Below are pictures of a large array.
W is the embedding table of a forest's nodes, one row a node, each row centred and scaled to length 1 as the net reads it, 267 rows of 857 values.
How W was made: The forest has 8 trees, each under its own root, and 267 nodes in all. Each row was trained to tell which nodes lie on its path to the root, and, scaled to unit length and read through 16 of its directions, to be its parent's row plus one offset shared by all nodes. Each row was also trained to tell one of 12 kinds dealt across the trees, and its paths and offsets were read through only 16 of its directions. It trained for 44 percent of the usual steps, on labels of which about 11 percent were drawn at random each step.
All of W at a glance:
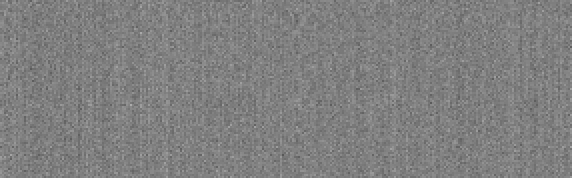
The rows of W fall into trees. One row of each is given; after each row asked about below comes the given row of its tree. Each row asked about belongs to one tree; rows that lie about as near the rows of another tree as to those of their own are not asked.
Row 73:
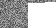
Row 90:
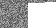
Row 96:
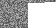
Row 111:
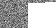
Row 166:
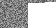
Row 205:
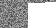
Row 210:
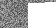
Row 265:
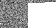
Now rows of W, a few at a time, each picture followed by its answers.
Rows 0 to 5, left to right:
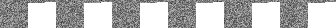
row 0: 96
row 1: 205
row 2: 90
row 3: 205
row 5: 205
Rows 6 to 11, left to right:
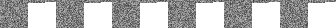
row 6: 96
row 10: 90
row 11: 96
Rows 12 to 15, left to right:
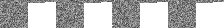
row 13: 205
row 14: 205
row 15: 96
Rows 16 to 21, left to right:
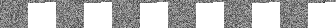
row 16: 205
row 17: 96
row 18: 96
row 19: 96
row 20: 90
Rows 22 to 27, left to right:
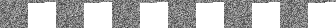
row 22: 96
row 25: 73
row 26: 111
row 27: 265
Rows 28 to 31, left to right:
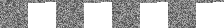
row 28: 111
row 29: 73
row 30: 111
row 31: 111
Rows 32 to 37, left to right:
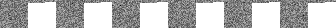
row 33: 73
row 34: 265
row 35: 111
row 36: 205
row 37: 73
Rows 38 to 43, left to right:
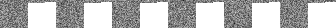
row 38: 90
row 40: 111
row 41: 205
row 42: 96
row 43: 265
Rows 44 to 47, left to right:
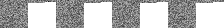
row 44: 90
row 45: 210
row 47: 205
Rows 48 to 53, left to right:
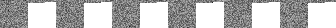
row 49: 96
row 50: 96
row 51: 111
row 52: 265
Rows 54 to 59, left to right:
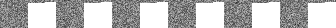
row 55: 90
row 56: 90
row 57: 205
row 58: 265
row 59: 73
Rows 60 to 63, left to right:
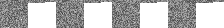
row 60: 205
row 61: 111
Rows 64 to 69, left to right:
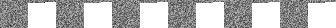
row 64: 205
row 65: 90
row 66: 205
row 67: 90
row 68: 96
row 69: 96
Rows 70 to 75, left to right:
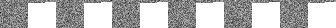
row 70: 96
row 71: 205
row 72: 265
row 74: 205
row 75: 96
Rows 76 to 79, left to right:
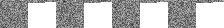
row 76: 111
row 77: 265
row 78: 111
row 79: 111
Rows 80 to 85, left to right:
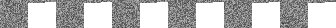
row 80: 166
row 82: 166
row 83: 73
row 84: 96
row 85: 205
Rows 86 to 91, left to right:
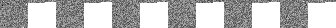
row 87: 90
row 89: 96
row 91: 205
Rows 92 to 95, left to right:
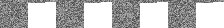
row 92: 205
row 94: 96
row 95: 90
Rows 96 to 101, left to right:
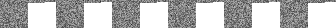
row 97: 96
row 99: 265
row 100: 96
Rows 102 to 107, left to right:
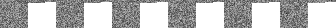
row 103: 90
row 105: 265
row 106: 90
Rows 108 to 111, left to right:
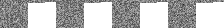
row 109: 265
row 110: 111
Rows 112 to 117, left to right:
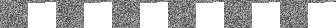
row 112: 205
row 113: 90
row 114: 205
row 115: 111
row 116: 205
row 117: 90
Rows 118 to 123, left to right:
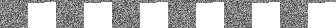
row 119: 205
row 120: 265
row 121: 90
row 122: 111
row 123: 111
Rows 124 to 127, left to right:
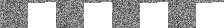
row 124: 265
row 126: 73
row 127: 90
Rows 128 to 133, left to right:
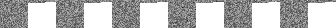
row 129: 111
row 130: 111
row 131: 205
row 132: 90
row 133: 90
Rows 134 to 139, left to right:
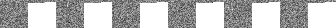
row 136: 90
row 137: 111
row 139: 73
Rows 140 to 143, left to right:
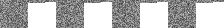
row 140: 265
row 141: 90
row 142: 90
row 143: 205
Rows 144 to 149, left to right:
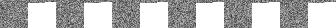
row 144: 111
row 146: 265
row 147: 96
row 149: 90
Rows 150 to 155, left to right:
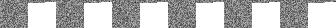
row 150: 265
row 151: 90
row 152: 205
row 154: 205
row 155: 90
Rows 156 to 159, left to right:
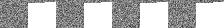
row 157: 205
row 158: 96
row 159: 96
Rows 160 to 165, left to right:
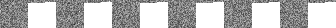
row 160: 90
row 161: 166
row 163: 90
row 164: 96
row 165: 111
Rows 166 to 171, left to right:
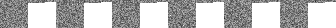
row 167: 265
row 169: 111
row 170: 111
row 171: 90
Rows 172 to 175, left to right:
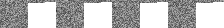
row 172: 96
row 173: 205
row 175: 73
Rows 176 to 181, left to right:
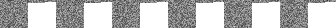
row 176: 265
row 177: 73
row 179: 265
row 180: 111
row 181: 265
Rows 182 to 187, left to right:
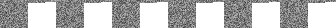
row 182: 111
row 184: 265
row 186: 111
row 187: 96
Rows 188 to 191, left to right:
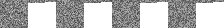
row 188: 111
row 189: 96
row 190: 90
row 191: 205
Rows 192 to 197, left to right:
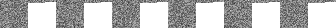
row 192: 111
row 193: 265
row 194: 90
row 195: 265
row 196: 90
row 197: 205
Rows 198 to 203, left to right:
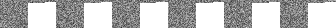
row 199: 90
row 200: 90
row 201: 265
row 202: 111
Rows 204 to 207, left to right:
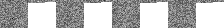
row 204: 90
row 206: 96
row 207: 265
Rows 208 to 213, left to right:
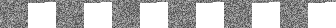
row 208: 96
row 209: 111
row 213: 73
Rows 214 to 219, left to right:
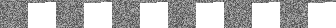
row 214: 111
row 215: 111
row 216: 111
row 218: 166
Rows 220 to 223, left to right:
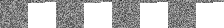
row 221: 90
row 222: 205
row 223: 205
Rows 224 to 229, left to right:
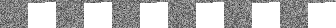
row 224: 96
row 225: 205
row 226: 73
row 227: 166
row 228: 90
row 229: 111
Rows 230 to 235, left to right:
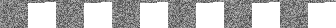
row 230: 96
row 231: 265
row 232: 90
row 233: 265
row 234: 96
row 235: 111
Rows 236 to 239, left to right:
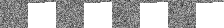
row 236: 96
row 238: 205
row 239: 111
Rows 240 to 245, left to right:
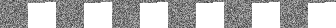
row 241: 166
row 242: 265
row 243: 96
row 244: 96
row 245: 210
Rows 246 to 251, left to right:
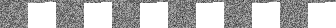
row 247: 265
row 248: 96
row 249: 205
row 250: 90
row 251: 111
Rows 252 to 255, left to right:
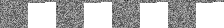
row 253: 205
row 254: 205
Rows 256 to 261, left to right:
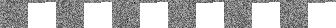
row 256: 265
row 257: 111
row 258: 205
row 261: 111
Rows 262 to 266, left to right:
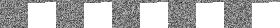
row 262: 96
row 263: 96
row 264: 265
